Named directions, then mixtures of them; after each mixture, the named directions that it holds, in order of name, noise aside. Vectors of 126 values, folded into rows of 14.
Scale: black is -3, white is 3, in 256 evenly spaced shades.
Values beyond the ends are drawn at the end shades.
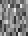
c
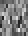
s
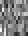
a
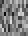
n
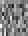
a, s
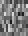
n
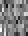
a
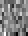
a, c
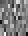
a, c, n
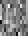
c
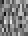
c, n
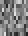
a, c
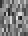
c, n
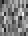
n, s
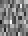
c, n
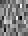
c, n, s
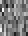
a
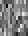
a, s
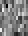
a, s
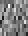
a, c, s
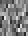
s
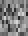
c, n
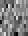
a, c, s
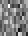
c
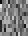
a, c, s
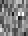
a, n, s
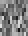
s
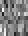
a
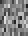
c, n, s
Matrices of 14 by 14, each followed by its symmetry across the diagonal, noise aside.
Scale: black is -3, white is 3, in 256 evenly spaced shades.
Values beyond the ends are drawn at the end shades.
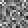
symmetric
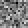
neither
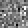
neither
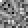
symmetric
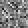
antisymmetric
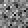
symmetric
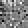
antisymmetric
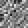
symmetric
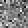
antisymmetric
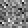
antisymmetric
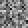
neither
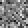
antisymmetric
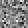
neither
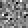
neither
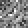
symmetric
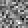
antisymmetric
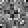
symmetric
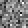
neither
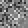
symmetric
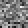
neither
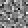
antisymmetric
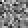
antisymmetric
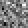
antisymmetric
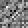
symmetric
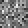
neither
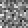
neither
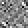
symmetric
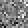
antisymmetric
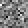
neither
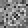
symmetric
